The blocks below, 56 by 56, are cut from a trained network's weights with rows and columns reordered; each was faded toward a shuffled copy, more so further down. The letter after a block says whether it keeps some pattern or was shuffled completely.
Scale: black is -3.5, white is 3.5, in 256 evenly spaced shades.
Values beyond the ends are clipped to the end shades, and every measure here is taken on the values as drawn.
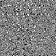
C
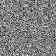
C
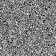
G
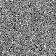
G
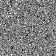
G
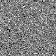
C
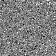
G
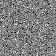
G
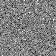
G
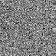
C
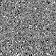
C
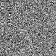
C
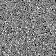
G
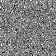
G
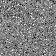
G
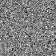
C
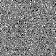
C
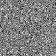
C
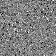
G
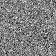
G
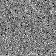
G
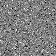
G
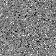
C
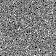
G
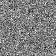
G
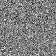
C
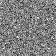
G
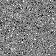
G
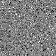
C
